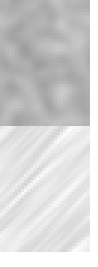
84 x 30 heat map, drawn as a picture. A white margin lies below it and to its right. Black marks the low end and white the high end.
It is made of 2 by 1 panels. Panel 1,1: high, blotchy, faint in contrast. Panel 2,1: very high, slanting up to the right, faint in contrast.
